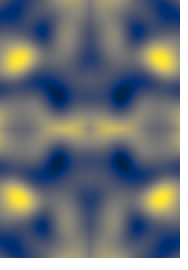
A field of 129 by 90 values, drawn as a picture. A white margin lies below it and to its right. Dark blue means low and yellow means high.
Grain: smooth. Seam: none. Lone odd cells: none. Mirror symmetry: left to right and top to bottom. Average level on the scale: 40%. Slope: none. Odd rows or columns: none.
